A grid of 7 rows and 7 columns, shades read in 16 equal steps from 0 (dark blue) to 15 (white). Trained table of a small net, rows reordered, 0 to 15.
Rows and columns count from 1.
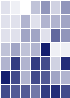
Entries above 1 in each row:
7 7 7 6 6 6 6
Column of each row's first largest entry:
3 1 1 6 6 3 4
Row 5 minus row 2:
-3 -11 0 -11 -7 2 -8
